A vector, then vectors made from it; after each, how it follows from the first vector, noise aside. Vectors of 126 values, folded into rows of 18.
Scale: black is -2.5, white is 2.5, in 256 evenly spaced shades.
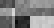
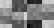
wrapped around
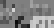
partly zeroed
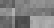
shrunk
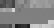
partly zeroed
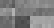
shrunk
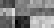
copied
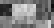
wrapped around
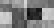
wrapped around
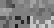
partly zeroed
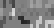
partly zeroed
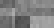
shrunk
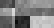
copied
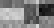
wrapped around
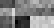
copied
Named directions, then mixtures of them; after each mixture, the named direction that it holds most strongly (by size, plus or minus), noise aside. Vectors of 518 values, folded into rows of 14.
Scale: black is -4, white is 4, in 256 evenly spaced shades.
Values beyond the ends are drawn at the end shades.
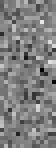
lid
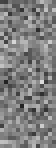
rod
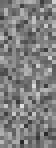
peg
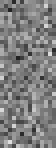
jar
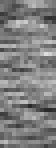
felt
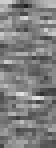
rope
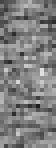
rope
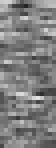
rope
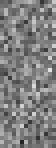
peg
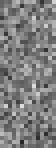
peg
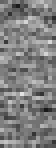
felt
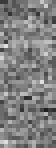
rod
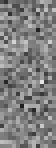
rod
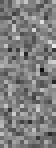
lid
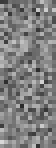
rod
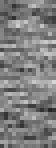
felt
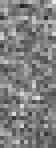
peg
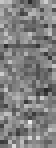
peg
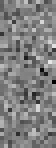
lid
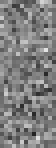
peg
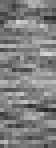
felt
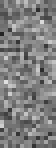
lid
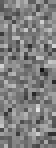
lid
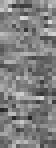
rope
